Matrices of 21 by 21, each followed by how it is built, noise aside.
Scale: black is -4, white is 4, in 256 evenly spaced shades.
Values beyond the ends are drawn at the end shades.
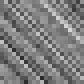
Toeplitz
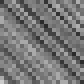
Toeplitz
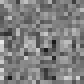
low rank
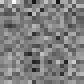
low rank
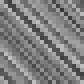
Toeplitz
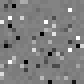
sparse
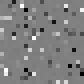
sparse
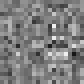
low rank
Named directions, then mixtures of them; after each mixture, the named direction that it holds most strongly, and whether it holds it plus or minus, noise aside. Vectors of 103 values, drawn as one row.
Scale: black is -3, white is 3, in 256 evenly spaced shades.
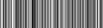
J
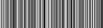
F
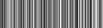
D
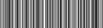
D, minus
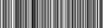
J, plus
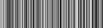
D, minus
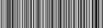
D, minus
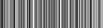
D, plus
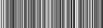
F, plus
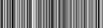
J, minus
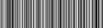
D, minus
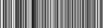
J, plus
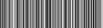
F, minus
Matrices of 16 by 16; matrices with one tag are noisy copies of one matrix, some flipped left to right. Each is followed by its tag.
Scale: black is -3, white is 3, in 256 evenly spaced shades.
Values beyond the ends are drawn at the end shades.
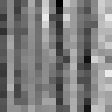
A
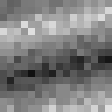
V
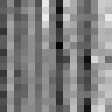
A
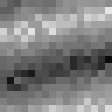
V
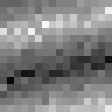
V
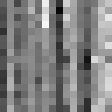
A
